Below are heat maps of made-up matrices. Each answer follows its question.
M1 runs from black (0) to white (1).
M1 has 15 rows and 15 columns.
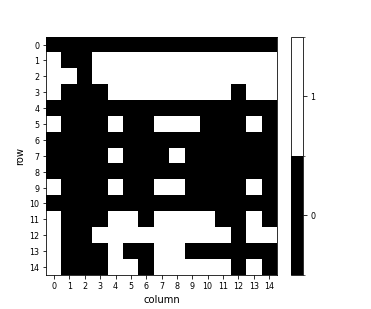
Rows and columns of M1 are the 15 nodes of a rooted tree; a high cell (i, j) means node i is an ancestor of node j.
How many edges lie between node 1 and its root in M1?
1
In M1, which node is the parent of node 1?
2
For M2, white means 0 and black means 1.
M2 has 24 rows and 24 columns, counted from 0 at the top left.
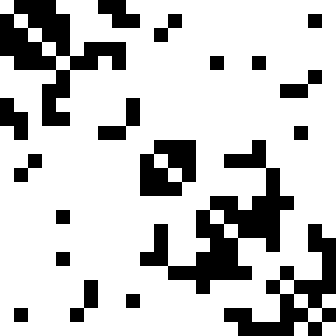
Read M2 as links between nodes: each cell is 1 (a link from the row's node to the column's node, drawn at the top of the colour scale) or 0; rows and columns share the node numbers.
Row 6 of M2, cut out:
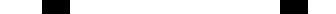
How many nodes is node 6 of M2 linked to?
4
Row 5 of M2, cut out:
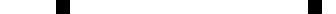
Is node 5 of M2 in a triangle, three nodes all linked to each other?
no
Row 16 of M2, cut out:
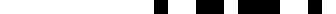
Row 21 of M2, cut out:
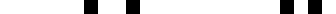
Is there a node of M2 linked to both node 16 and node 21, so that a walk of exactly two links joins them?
yes
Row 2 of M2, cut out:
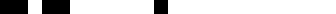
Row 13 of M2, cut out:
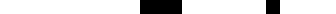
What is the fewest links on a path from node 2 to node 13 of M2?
2
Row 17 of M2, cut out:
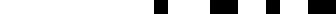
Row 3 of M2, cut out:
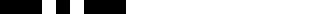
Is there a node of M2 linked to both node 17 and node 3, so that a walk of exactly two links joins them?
no
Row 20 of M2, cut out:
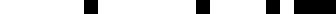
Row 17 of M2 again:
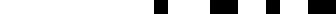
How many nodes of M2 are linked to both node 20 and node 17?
3
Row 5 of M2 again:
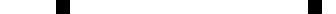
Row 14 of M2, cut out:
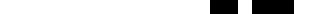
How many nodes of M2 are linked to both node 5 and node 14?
0
